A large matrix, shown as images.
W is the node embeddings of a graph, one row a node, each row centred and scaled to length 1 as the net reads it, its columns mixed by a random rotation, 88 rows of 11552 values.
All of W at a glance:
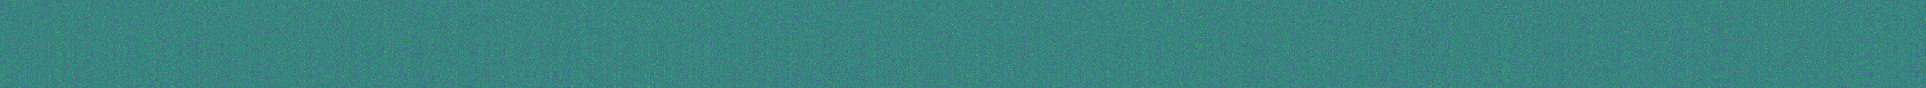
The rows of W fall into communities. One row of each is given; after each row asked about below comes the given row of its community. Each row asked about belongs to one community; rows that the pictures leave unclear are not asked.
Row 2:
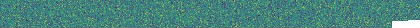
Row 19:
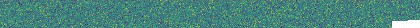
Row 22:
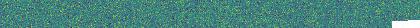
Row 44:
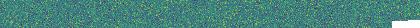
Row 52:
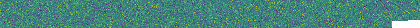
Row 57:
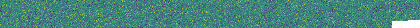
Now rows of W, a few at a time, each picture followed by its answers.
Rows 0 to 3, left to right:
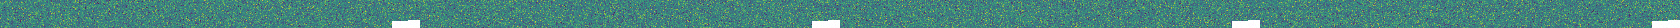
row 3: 44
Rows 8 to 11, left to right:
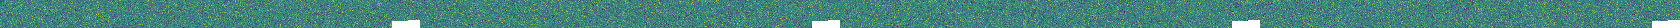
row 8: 57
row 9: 22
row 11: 22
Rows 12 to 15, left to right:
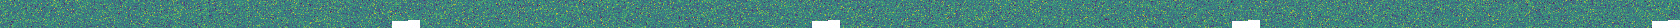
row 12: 57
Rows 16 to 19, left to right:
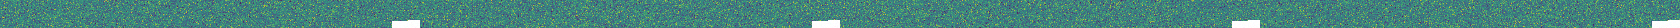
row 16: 52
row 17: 44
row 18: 52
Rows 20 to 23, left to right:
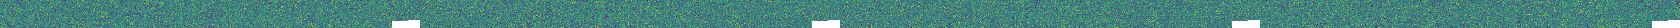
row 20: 19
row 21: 22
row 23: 52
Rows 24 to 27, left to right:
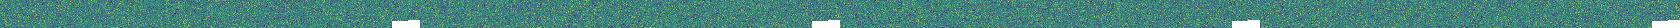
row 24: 2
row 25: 52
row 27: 19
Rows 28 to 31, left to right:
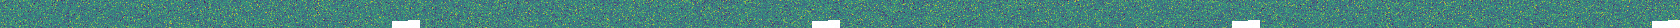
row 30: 22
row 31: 52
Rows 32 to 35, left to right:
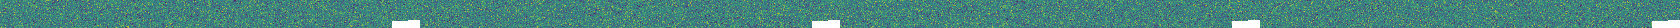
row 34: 44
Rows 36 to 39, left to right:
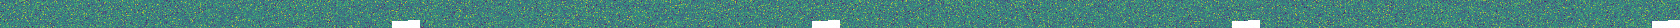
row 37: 44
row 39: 2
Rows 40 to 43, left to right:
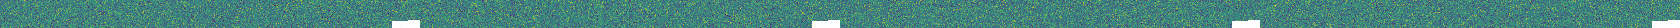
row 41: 22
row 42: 57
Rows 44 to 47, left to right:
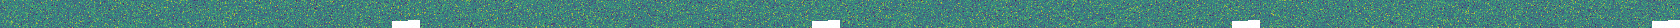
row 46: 44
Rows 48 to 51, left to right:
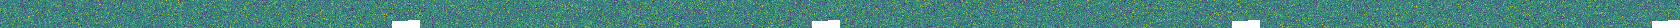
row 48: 19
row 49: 44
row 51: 52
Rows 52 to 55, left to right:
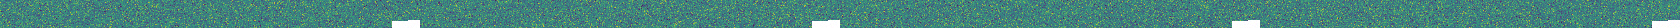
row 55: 22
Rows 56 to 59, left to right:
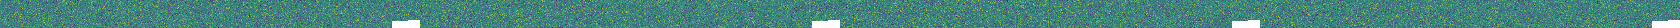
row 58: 22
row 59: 44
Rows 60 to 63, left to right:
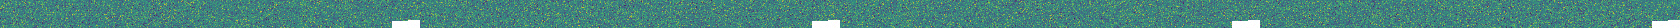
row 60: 52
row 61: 44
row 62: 52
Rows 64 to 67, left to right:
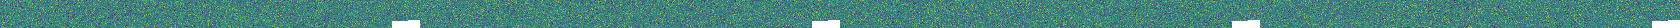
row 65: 2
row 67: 44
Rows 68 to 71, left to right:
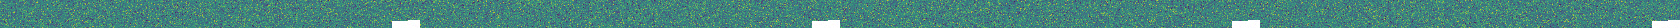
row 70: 52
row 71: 22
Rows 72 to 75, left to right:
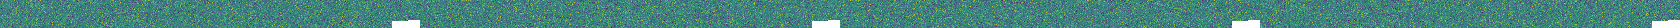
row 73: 22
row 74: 57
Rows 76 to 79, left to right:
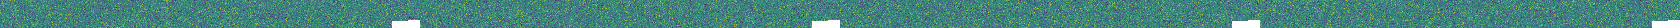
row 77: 57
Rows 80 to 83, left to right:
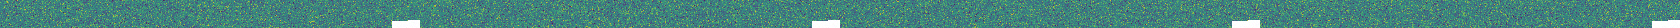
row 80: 22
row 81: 44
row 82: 19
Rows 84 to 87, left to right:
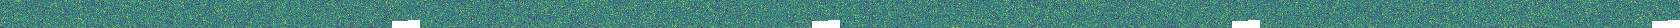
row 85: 19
